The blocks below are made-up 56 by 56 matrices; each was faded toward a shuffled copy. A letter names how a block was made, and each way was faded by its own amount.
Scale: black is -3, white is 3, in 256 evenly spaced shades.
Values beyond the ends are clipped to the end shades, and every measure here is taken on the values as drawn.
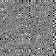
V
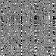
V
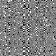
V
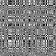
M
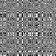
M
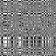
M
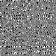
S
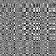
M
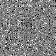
S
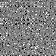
S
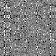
V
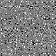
S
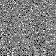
S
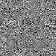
S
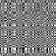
M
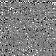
S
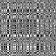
M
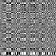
M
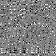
S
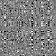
V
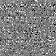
S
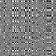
M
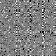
V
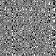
V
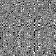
V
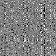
V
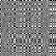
M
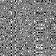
V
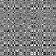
M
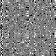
V
